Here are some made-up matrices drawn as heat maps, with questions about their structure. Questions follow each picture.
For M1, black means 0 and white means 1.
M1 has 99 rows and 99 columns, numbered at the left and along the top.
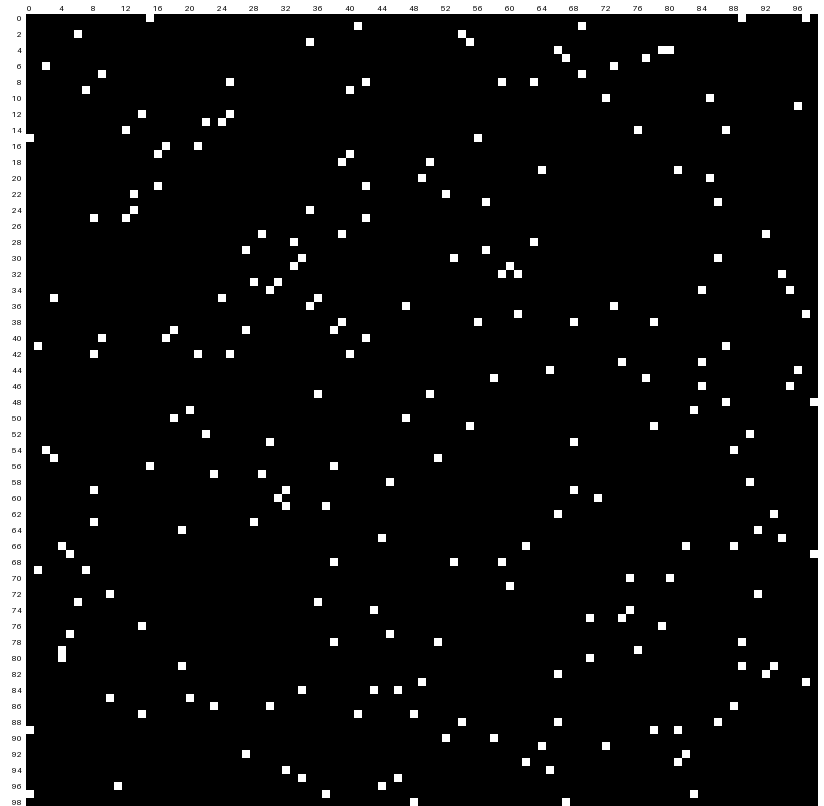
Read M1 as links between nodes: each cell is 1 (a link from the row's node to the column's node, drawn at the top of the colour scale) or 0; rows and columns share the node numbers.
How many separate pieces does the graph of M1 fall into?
2
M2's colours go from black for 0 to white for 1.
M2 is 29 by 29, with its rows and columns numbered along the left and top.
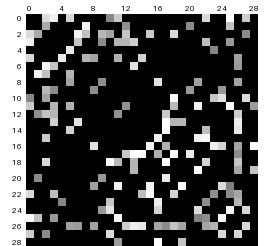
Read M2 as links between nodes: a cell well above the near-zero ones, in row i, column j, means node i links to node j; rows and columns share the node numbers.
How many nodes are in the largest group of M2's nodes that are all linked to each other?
4
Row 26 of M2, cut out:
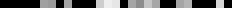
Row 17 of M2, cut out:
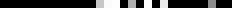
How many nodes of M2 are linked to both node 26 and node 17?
5
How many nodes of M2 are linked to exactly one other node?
0
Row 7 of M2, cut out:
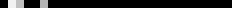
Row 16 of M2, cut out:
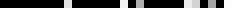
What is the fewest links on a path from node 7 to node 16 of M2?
3
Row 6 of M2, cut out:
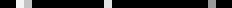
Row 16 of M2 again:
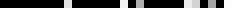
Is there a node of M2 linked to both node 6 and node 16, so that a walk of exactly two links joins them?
yes
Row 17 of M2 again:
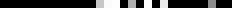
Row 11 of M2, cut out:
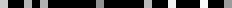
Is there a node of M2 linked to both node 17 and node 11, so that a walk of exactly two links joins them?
yes
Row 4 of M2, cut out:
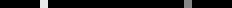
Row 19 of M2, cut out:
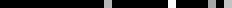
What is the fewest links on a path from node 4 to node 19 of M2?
3
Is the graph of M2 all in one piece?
yes
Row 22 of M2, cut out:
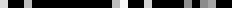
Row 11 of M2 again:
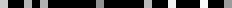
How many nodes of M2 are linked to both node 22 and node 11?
4
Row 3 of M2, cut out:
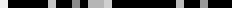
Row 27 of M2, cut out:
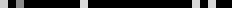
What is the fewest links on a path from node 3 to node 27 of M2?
2
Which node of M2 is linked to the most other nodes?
node 26
